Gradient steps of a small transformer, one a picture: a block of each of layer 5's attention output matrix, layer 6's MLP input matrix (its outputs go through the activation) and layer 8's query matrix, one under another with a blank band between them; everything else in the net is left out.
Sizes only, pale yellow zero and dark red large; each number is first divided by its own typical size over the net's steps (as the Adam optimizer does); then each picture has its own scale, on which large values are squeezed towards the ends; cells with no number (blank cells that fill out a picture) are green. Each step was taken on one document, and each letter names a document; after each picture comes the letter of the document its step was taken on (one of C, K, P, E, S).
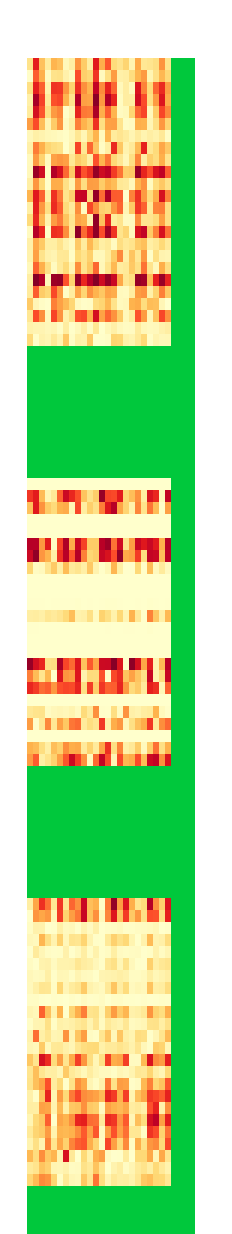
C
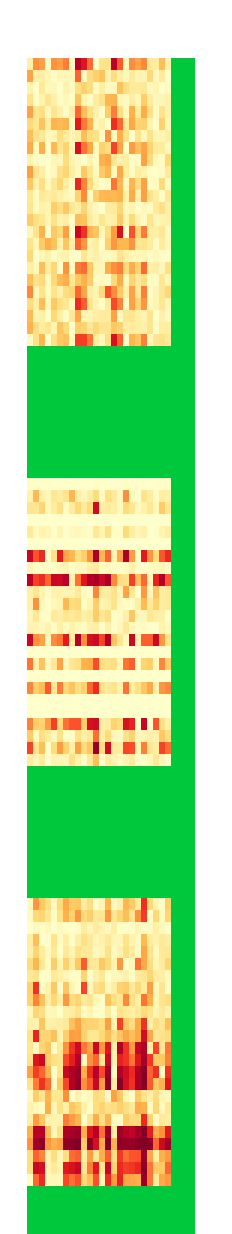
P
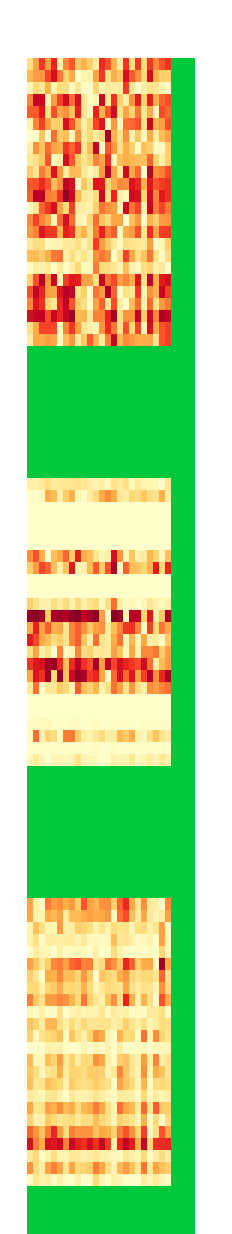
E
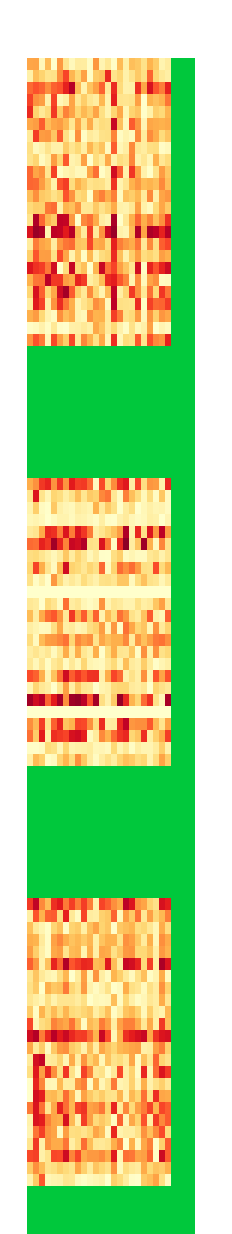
E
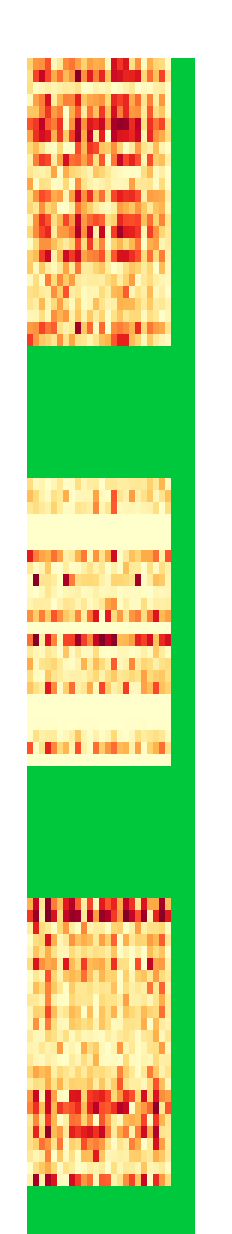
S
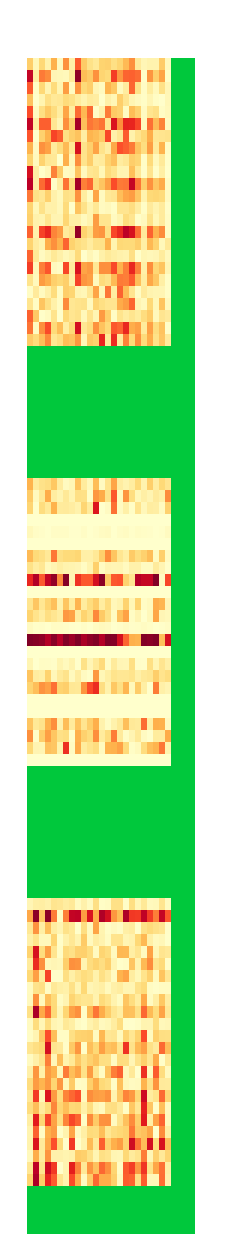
S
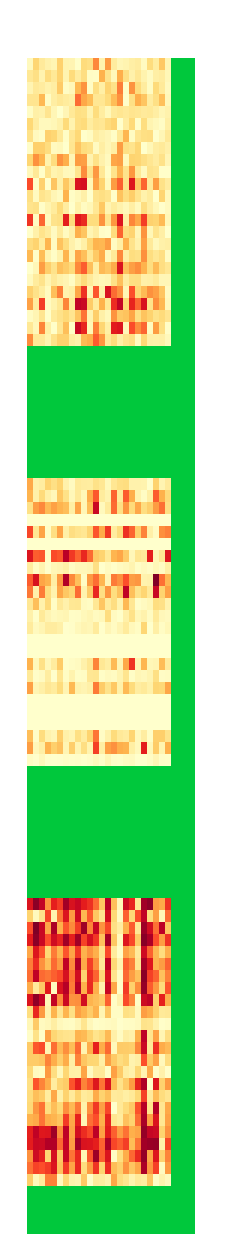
P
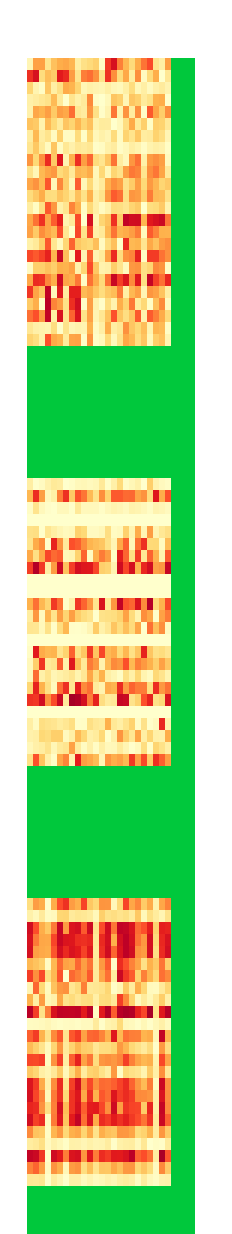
E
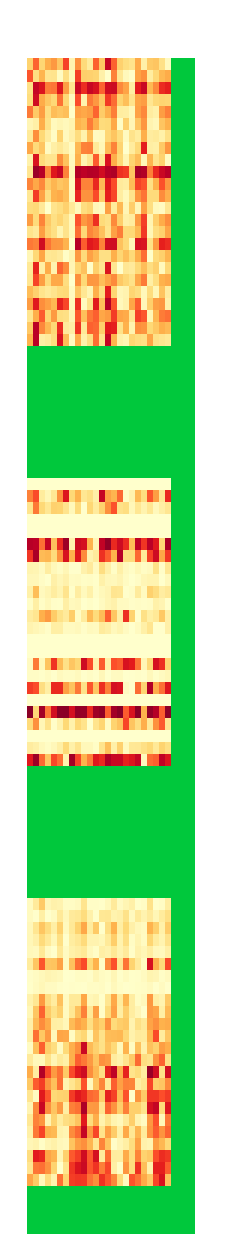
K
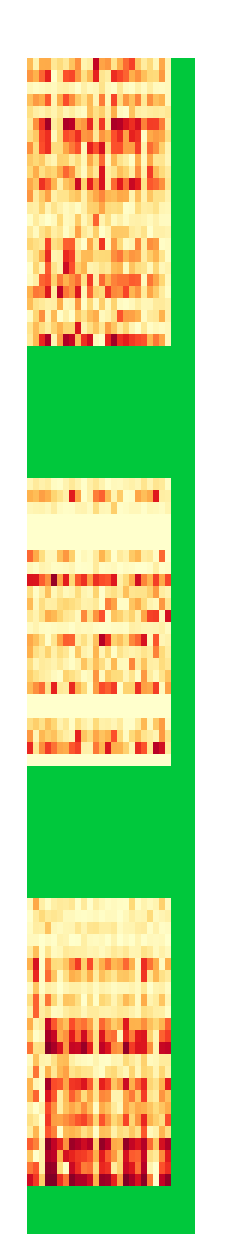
S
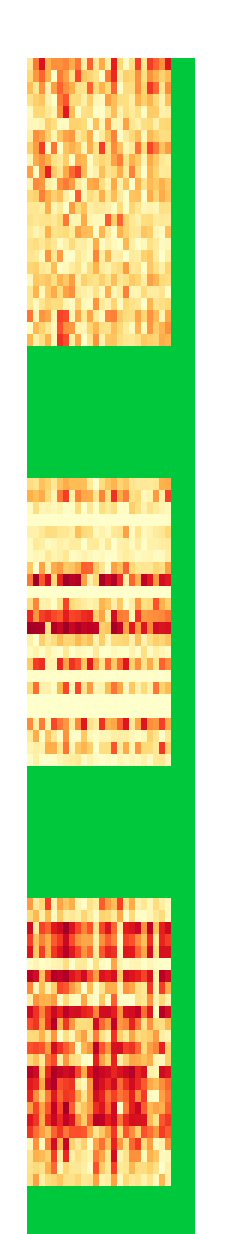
E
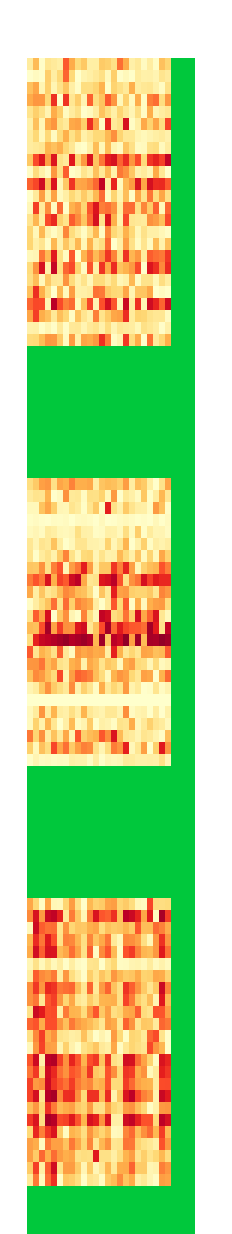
E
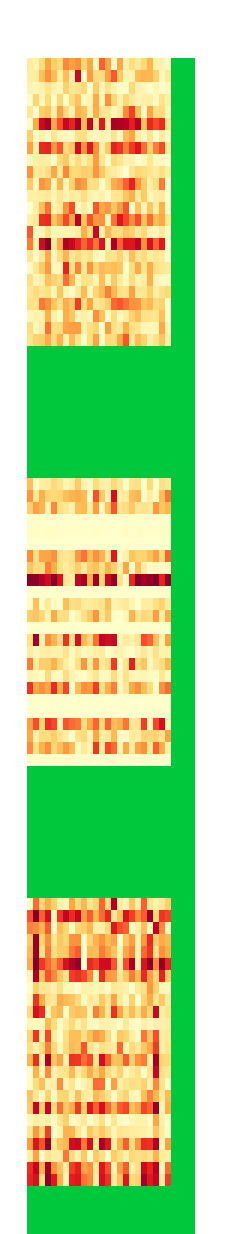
S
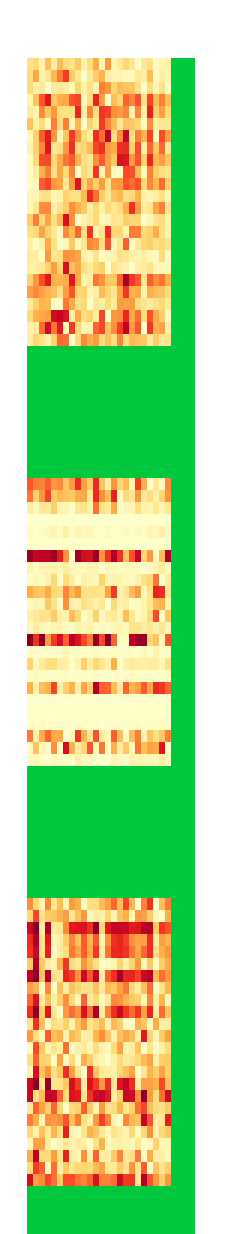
S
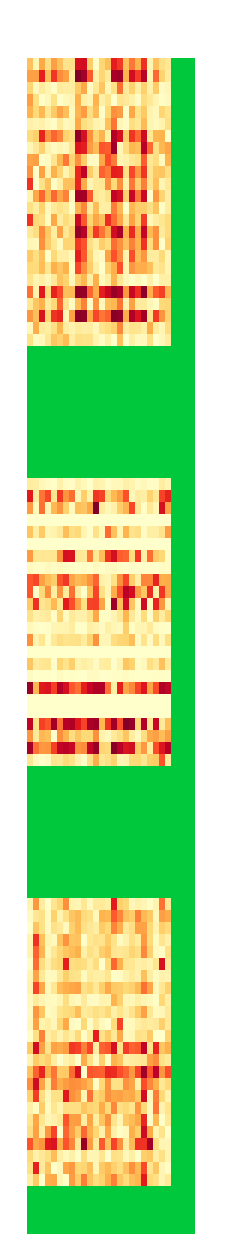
P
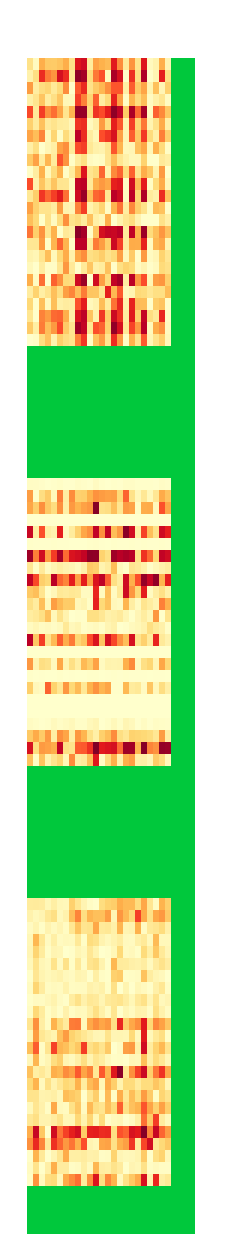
P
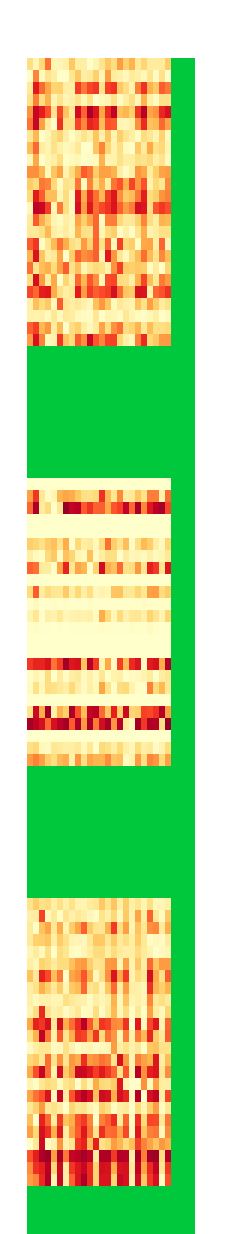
K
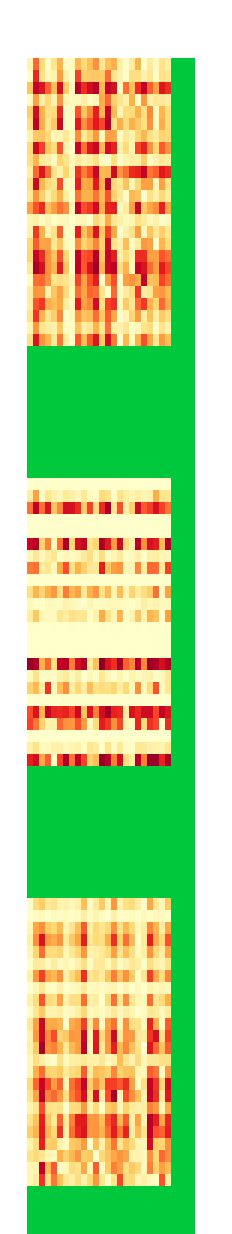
K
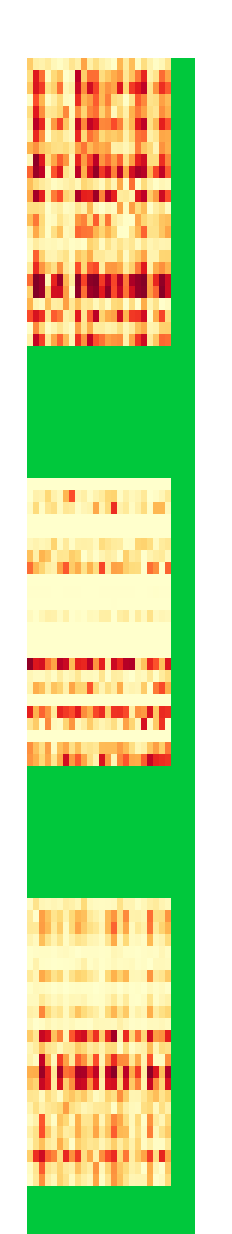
K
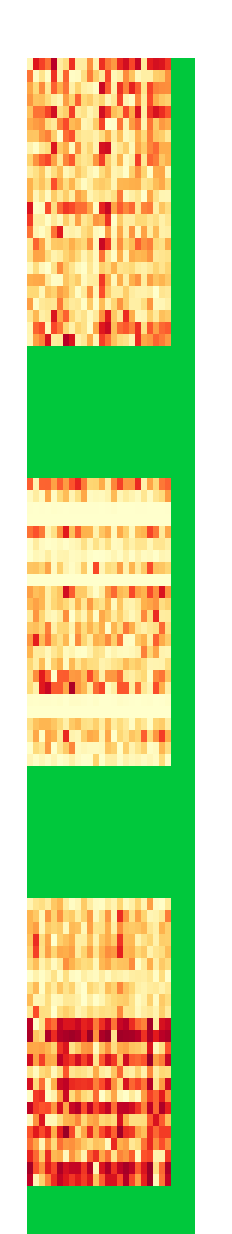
E
